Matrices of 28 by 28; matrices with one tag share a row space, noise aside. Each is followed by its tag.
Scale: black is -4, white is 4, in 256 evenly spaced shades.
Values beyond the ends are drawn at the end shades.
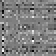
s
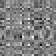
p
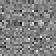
p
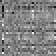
s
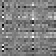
s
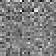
p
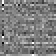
s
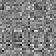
p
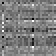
s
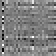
s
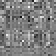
p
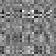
p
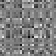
p
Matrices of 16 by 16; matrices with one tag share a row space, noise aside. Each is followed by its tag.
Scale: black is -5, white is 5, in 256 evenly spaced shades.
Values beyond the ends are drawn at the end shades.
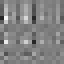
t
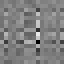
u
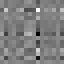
u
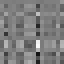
u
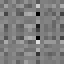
u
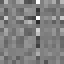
u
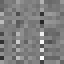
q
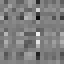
u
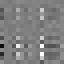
q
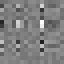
q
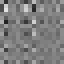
t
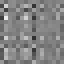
t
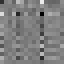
q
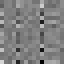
q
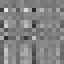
t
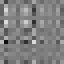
t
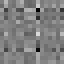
u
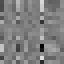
q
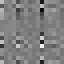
q
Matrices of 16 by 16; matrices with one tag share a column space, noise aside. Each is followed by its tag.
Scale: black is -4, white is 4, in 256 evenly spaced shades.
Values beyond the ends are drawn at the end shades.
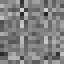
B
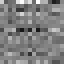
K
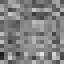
B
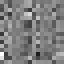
B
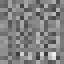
B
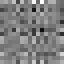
K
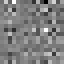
K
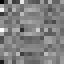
K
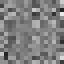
B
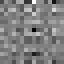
K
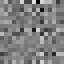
K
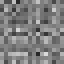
K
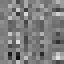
B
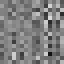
B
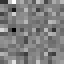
K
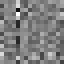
B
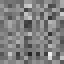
B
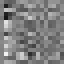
B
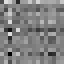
K
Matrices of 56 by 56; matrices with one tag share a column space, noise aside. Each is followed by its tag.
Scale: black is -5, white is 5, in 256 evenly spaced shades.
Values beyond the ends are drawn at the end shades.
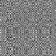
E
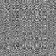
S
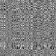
S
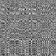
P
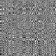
P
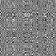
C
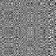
E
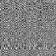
S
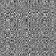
C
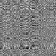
S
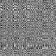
S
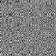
C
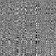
P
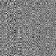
E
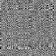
S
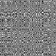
C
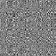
C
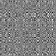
C
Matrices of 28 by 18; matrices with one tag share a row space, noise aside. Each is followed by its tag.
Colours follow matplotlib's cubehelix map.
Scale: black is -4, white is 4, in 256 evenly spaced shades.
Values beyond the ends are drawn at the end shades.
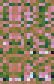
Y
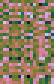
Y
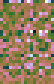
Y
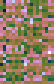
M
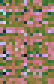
M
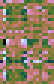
M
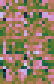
M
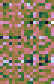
Y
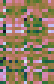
M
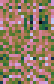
Y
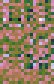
Y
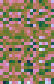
Y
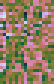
M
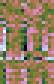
M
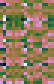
M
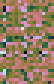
M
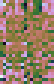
M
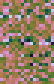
Y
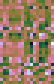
Y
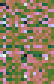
M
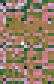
M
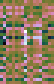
M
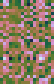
Y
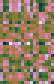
Y
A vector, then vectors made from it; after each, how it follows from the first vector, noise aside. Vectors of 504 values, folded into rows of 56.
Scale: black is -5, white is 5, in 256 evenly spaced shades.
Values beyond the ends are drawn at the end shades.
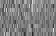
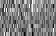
scaled up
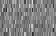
sign-scrambled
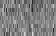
negated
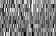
scaled up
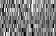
scaled up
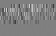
partly zeroed
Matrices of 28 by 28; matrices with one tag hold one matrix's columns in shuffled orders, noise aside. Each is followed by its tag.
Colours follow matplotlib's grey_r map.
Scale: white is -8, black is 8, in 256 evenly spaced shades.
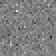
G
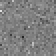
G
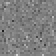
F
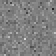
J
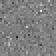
G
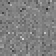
J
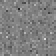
J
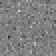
G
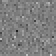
F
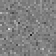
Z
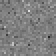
G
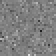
F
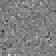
F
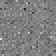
J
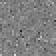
F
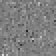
F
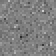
G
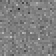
J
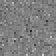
F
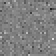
J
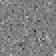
F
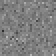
F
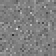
Z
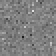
G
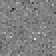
J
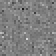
J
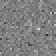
Z
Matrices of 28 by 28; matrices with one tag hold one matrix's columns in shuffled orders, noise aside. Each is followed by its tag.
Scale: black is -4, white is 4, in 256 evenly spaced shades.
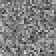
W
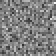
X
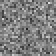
X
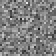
X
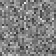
X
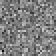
W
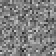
W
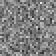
X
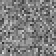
W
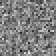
W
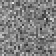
X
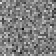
X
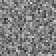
X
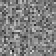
W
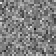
X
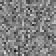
W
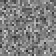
W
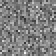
W
